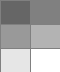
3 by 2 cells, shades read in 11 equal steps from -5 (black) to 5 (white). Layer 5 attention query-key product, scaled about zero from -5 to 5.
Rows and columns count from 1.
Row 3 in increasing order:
4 5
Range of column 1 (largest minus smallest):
5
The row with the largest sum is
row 3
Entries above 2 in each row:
0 0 2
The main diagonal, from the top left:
-1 2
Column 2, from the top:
0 2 5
